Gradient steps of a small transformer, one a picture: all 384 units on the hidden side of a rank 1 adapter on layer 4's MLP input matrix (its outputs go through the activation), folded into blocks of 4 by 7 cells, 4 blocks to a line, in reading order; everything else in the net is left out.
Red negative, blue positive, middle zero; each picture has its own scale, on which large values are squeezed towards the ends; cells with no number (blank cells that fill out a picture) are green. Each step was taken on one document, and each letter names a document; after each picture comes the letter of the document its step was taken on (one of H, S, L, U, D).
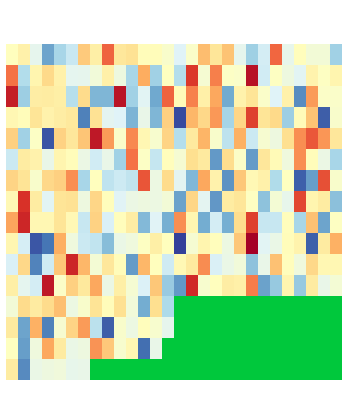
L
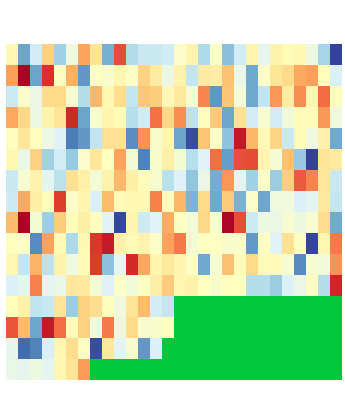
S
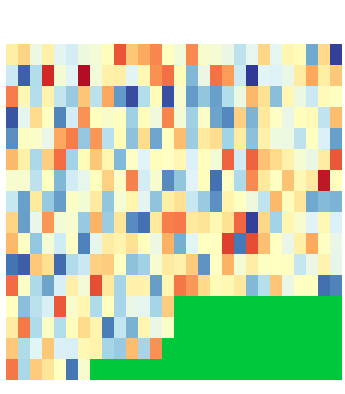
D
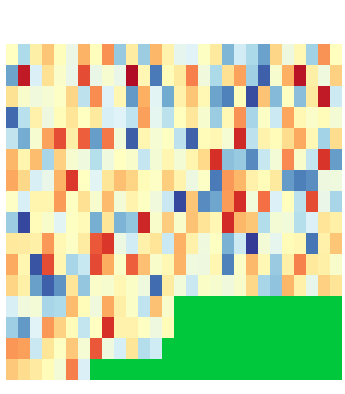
D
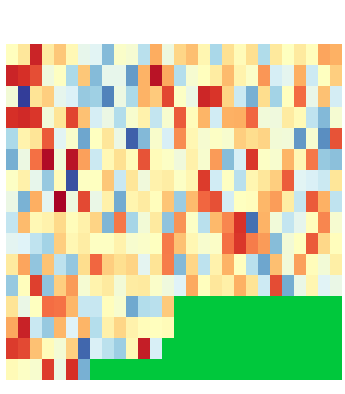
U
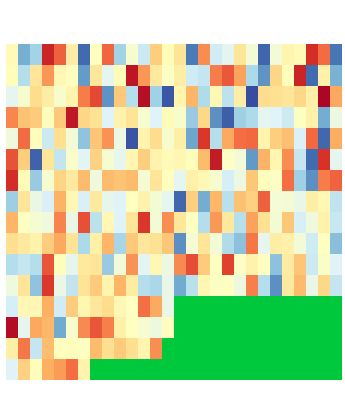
D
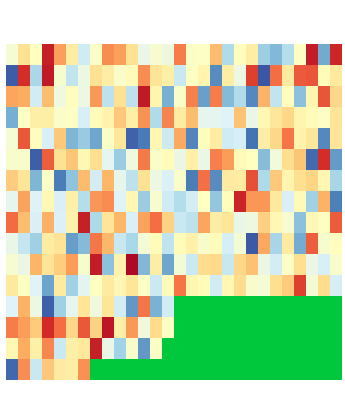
S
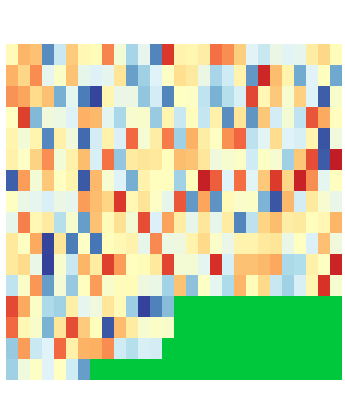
U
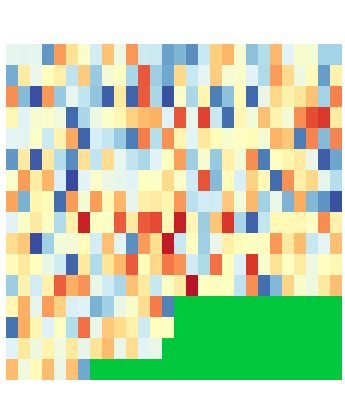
U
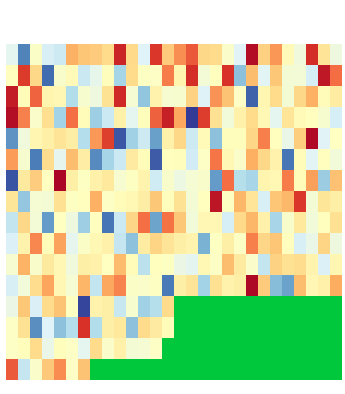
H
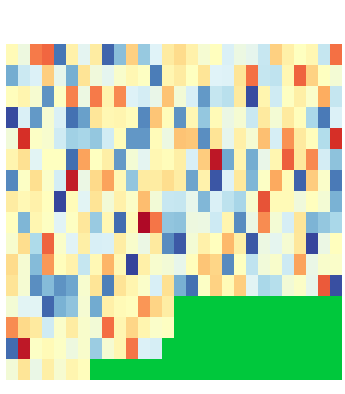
S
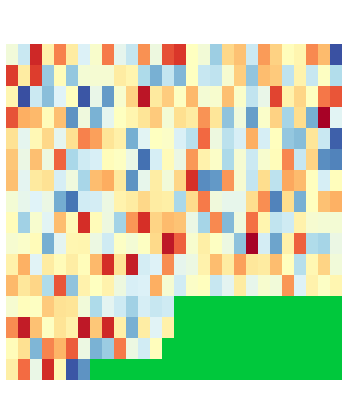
U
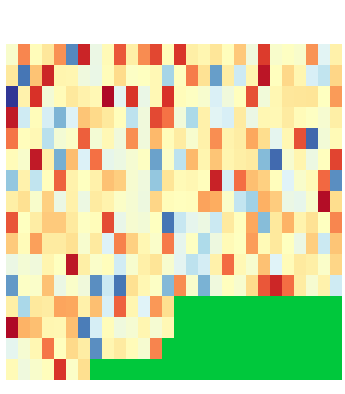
H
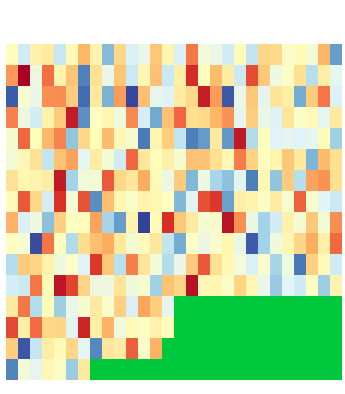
D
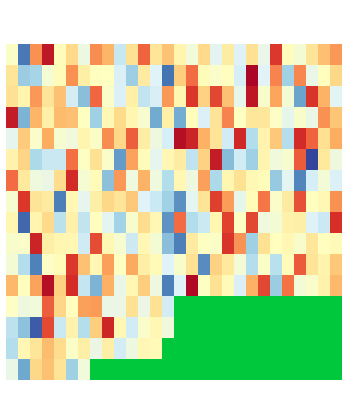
L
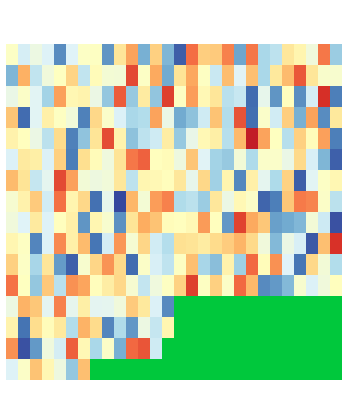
U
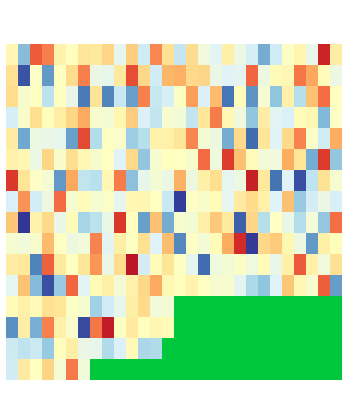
D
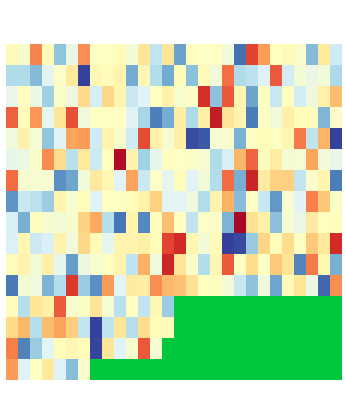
S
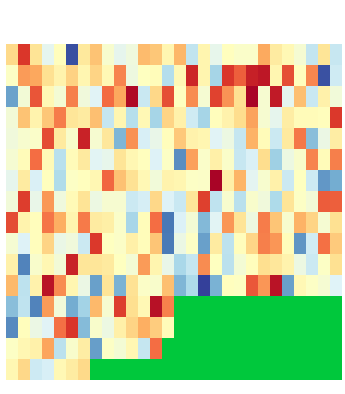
H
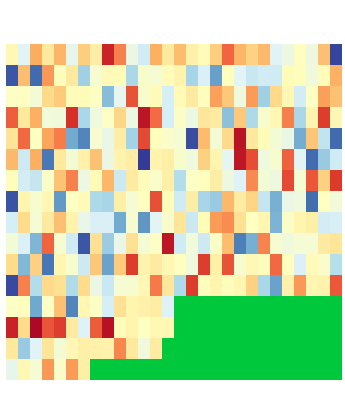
S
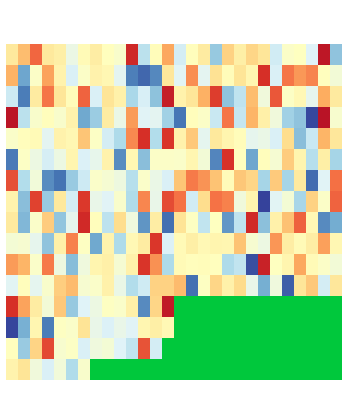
U
